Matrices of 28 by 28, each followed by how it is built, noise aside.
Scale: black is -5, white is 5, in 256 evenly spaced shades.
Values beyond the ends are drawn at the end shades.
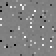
sparse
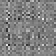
low rank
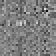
low rank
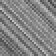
Toeplitz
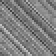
Toeplitz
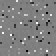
sparse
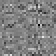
low rank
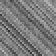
Toeplitz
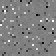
sparse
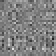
low rank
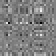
low rank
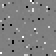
sparse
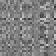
low rank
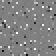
sparse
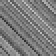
Toeplitz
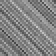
Toeplitz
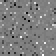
sparse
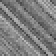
Toeplitz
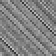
Toeplitz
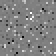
sparse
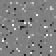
sparse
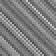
Toeplitz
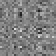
low rank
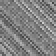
Toeplitz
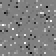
sparse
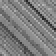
Toeplitz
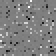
sparse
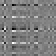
low rank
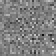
low rank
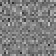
low rank
